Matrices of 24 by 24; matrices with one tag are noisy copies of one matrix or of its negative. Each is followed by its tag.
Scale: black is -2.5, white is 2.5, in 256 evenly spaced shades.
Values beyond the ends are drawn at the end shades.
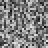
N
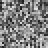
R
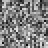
R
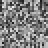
R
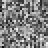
R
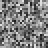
R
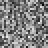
N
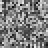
R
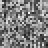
R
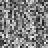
N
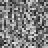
N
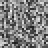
N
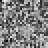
R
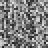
N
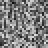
N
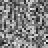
N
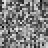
R
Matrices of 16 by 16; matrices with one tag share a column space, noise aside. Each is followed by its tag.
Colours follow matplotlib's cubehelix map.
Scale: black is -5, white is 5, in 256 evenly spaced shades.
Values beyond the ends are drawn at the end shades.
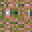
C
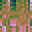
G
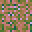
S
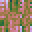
G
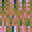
G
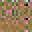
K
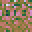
K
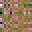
C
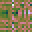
C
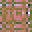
C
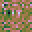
C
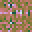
C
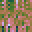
G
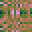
C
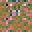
K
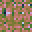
C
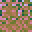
K
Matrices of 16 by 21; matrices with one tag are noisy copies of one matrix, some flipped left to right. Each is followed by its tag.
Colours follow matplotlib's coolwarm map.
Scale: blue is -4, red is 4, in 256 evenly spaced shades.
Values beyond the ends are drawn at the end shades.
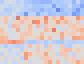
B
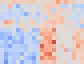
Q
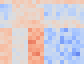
Q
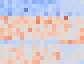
B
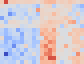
Q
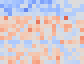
B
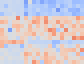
B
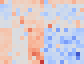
Q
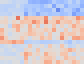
B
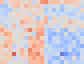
Q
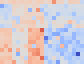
Q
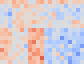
Q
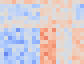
Q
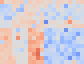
Q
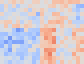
Q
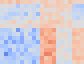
Q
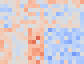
Q
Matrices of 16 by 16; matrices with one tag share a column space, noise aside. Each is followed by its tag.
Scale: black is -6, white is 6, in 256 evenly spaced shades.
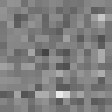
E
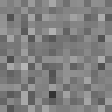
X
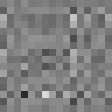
E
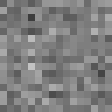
X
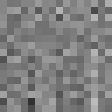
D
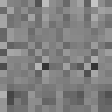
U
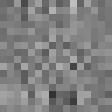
U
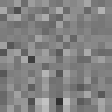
D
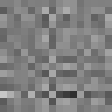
E
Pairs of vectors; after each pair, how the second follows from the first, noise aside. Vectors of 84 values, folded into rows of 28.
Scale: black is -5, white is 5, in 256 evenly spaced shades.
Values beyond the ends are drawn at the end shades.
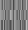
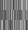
sign-scrambled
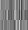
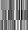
scaled up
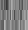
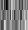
scaled up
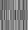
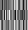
scaled up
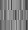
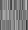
sign-scrambled
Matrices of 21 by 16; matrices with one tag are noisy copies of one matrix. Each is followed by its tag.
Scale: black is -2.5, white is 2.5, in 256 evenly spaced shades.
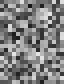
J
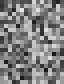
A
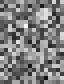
J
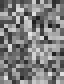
A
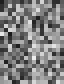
A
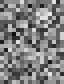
J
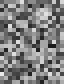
J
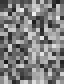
A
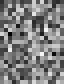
A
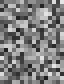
J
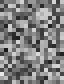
J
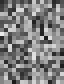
A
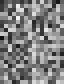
A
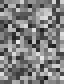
J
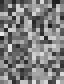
A
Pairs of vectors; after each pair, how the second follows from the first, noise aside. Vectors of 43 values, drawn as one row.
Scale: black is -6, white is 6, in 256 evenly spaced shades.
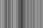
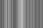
negated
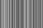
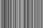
negated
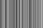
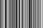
scaled up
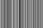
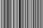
scaled up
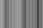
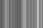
negated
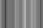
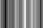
scaled up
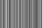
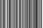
scaled up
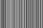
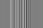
partly zeroed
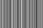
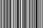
scaled up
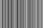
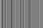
partly zeroed
